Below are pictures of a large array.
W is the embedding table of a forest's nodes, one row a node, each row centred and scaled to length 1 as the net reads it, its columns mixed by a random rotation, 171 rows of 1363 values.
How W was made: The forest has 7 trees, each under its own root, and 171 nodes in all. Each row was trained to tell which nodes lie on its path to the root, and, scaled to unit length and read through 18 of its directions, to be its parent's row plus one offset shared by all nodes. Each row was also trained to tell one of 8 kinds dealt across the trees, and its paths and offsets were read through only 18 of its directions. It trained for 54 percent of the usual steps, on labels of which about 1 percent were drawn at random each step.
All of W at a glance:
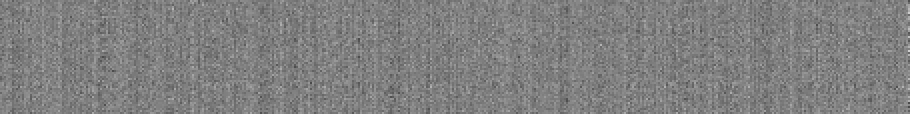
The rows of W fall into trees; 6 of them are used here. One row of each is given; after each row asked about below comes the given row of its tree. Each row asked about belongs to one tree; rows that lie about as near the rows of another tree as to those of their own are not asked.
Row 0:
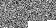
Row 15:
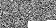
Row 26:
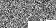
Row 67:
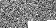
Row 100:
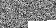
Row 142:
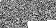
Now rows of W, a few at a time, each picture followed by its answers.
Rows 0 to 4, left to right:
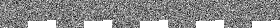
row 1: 0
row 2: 26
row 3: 142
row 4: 0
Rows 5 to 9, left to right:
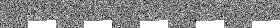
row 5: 0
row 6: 100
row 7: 67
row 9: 26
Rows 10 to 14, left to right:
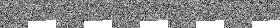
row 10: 67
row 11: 15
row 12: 26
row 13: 67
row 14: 26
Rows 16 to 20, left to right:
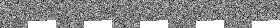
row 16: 26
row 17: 15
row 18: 15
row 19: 15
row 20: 26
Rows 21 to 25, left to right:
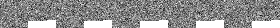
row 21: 15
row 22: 15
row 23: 0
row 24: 67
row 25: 142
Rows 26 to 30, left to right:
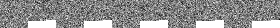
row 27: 0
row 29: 100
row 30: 0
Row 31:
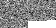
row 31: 67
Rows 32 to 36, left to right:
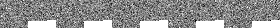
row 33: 67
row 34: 142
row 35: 15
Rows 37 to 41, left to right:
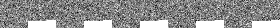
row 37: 0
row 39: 142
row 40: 15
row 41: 0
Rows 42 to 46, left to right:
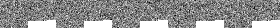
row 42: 26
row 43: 0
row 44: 26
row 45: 0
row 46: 26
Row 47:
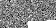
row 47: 26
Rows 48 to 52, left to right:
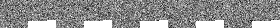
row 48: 0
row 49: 0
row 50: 67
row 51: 142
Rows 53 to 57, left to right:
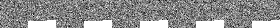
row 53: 100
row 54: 15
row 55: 67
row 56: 26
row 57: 100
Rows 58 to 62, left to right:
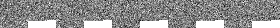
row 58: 0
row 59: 0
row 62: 100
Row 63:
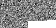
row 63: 0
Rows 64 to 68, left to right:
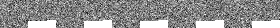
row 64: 15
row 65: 67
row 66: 15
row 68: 67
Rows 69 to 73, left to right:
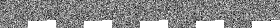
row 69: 0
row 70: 15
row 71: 26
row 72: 15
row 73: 142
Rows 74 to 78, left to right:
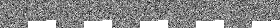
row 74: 0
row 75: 26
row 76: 26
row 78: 0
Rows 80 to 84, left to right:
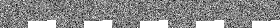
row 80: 67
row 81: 100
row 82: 26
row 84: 100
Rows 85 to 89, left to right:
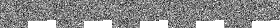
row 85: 0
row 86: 0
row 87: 0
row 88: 0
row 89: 15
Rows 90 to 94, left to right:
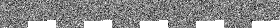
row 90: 0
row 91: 0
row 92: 67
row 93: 142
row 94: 15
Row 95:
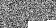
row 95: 15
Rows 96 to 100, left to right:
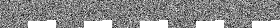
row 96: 100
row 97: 26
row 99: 15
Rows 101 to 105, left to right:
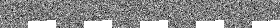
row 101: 100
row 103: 0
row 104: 142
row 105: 26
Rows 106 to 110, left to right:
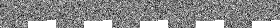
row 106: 100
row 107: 67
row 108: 26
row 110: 142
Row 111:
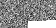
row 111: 15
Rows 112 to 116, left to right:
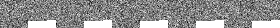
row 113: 142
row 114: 15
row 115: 100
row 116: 0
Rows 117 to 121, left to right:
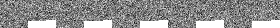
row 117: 15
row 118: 0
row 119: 100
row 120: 67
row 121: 0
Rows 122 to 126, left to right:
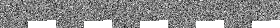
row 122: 67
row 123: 142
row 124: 15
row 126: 15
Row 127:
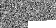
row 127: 15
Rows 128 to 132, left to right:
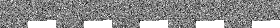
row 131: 15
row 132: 15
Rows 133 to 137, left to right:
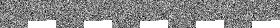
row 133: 0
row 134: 15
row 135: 15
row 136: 15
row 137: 67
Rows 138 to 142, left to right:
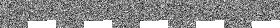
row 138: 67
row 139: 0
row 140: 15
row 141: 0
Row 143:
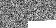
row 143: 26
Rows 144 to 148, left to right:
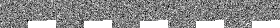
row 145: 15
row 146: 26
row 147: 142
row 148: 0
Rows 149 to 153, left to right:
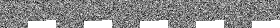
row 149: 26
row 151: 15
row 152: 26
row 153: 26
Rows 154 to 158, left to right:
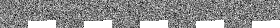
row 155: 142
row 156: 15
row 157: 142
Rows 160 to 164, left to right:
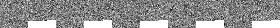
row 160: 67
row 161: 0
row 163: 100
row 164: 142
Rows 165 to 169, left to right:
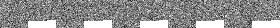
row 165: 100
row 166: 0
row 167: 15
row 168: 15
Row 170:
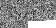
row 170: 26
